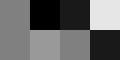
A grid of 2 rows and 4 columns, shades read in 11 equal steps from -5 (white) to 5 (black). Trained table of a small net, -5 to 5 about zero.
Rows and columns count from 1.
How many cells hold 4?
2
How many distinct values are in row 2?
3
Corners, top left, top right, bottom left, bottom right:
0 -4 0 4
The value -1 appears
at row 2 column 2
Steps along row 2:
down up up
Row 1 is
0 5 4 -4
